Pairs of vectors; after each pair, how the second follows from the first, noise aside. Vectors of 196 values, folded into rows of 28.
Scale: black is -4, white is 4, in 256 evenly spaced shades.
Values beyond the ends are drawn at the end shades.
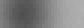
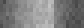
wrapped around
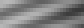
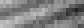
copied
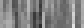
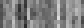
wrapped around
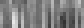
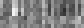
wrapped around
